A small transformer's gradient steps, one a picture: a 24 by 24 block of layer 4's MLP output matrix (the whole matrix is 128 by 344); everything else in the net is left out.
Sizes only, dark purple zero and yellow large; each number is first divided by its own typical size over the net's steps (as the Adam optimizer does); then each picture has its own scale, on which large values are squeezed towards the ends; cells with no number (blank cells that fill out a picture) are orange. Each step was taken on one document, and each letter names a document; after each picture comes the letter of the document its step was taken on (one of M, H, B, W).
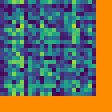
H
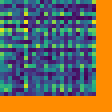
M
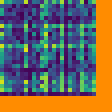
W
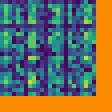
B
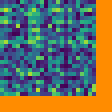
B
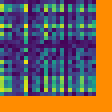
W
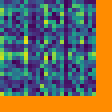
W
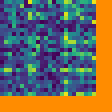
M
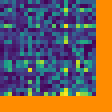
M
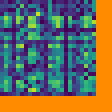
B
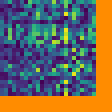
M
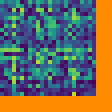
H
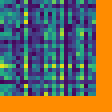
W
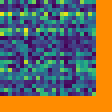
M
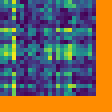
H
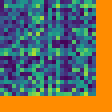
B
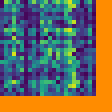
H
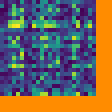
H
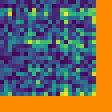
M
